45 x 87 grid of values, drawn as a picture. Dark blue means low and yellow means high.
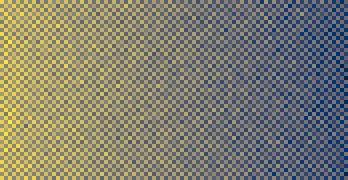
Slope: up to the left. Grain: checkered. Odd rows or columns: none. Average level on the scale: 50%.
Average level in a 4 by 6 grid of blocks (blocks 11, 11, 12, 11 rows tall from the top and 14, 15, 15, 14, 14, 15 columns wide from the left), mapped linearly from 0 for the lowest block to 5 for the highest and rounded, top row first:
5 4 3 2 1 0
5 4 3 2 1 0
5 4 3 2 1 0
5 4 3 2 1 0
